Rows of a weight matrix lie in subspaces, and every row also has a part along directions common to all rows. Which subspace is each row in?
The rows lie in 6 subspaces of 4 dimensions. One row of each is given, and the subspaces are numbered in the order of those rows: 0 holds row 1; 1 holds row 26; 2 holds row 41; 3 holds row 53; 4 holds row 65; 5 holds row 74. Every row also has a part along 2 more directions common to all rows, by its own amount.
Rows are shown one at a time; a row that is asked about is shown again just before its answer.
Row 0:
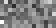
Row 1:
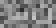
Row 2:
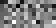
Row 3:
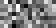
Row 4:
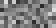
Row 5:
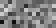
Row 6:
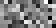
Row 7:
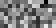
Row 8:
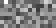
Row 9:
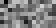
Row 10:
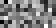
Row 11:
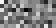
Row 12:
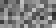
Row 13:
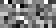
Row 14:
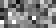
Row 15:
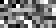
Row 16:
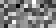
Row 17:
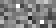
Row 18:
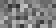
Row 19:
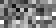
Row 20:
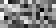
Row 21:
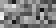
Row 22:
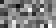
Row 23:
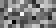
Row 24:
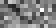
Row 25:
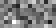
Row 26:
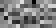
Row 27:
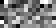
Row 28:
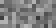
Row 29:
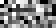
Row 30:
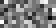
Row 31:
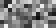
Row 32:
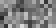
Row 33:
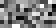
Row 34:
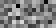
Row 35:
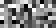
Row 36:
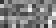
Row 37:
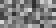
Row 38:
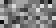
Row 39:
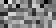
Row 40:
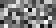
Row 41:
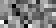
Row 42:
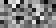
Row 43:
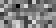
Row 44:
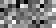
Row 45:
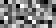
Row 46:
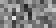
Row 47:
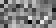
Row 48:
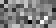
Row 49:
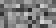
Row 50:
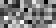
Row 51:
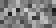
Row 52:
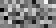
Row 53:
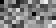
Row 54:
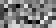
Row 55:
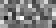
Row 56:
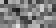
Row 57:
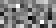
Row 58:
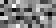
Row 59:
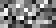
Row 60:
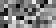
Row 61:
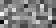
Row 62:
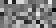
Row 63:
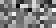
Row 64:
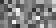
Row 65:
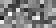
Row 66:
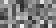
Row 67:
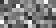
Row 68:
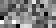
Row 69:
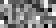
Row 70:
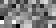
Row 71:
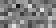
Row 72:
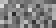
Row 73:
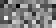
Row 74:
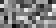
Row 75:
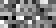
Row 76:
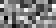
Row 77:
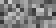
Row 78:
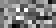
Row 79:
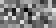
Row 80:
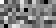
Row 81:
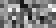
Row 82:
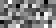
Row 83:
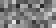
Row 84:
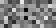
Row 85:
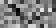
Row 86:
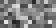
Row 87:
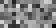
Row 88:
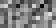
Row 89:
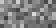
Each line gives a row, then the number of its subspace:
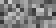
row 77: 5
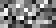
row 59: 4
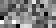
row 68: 5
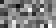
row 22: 4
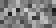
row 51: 4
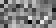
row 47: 1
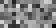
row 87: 1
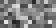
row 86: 2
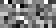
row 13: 1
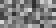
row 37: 1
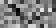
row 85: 2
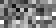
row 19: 5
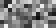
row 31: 2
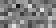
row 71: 4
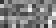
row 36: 4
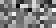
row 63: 1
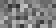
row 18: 0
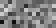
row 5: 0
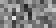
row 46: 4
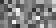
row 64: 2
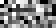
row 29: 5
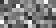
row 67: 0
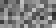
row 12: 3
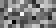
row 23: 1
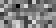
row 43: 2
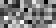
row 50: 3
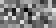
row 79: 4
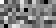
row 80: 3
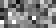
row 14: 0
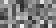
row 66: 0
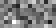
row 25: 2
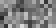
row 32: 0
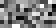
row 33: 5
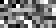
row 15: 0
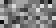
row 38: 3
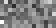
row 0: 5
